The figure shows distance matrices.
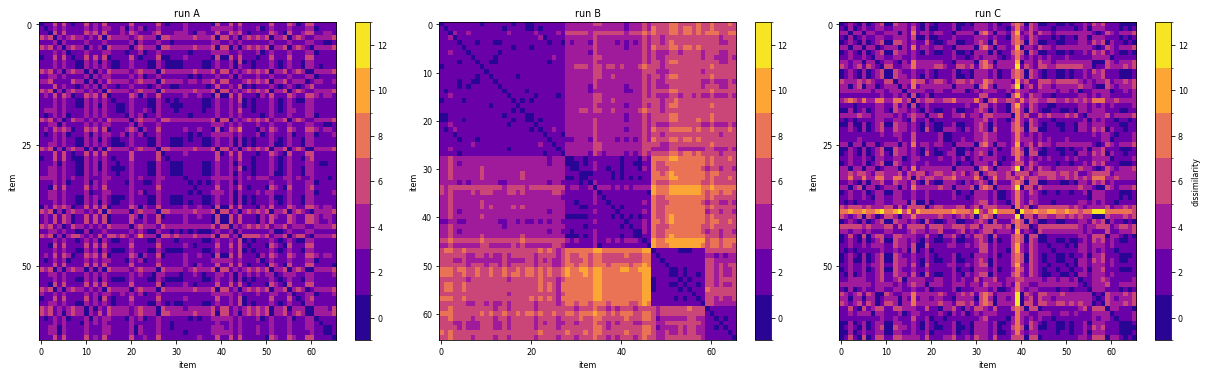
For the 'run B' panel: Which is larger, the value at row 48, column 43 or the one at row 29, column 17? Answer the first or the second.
the first
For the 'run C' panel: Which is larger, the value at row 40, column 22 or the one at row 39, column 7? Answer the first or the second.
the second
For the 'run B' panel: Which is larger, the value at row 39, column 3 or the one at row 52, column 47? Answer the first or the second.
the first
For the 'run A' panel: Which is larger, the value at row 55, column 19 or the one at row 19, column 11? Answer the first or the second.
the first
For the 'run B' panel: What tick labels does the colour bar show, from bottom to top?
0, 2, 4, 6, 8, 10, 12
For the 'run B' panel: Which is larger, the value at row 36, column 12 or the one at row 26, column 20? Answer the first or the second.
the first
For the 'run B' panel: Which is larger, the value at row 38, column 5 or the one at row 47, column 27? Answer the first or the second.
the second
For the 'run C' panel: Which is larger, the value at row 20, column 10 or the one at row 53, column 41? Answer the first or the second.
the second
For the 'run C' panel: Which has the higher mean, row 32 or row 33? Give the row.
32
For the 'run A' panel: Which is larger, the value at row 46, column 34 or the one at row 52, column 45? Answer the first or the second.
the second
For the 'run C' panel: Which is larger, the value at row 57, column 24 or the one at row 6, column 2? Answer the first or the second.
the second
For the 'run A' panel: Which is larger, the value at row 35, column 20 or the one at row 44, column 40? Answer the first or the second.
the second
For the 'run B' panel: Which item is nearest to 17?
11
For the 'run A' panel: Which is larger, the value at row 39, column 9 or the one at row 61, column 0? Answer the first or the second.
the first
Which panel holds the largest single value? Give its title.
run C
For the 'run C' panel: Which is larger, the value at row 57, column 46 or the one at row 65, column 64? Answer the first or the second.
the first
